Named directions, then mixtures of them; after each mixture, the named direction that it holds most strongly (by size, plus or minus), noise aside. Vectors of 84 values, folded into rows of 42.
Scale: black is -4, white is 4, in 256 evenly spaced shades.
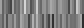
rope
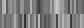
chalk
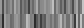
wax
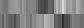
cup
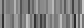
wax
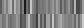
rope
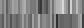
cup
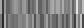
wax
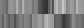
cup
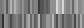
cup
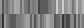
cup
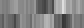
cup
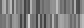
chalk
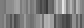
cup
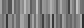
rope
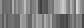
cup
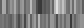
chalk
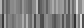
wax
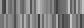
chalk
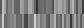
wax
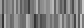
wax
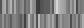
chalk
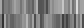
cup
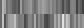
cup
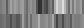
cup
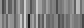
chalk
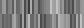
chalk
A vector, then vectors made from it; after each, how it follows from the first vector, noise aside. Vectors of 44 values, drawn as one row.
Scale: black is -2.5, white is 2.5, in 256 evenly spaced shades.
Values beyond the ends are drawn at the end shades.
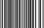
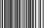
copied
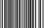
copied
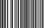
wrapped around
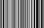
negated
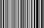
negated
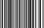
copied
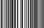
wrapped around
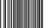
wrapped around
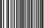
wrapped around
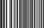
wrapped around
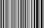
negated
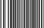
reversed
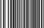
reversed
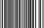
copied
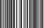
wrapped around
